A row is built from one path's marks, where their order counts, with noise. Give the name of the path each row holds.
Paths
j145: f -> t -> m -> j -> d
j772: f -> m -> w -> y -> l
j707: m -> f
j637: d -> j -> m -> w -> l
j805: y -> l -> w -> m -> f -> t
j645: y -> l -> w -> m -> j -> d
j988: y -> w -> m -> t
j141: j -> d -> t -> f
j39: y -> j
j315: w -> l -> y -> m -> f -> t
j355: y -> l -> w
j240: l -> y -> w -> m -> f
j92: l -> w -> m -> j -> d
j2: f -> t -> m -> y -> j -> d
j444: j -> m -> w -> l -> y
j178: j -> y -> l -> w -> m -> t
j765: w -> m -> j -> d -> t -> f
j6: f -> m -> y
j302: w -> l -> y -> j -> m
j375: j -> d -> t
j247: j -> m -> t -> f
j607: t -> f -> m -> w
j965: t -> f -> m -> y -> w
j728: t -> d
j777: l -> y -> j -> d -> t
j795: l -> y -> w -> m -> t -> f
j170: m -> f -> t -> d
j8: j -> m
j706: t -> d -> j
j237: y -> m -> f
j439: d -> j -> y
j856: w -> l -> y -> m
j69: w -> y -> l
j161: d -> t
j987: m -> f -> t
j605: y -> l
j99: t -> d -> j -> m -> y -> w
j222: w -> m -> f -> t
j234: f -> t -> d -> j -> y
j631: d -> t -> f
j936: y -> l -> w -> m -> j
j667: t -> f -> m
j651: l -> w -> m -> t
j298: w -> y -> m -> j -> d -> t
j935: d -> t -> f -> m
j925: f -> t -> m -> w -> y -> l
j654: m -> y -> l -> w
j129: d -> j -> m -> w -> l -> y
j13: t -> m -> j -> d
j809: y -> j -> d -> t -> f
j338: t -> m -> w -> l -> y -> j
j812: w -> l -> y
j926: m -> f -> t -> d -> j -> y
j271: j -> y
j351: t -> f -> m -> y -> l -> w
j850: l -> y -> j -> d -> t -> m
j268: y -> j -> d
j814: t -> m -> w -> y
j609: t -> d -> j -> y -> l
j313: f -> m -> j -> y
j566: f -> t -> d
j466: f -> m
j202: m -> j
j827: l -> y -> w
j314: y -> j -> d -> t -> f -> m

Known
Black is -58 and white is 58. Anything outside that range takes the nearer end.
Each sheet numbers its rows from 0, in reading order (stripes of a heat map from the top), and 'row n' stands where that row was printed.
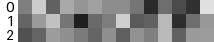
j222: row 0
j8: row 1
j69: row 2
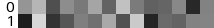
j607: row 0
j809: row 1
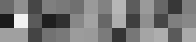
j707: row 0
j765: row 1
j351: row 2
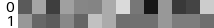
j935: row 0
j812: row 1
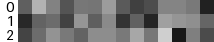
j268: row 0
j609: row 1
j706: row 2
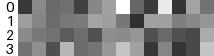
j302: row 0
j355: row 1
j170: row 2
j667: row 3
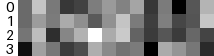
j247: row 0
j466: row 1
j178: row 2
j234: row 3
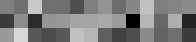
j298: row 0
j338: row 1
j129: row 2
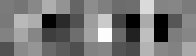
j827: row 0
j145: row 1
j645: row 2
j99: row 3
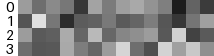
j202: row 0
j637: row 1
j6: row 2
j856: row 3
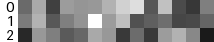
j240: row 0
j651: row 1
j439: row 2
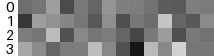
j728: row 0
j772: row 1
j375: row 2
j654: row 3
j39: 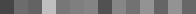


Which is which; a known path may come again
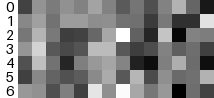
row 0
j271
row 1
j987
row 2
j645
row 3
j129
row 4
j2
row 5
j631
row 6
j936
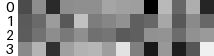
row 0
j338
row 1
j777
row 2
j605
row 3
j805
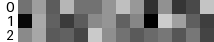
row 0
j667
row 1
j926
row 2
j444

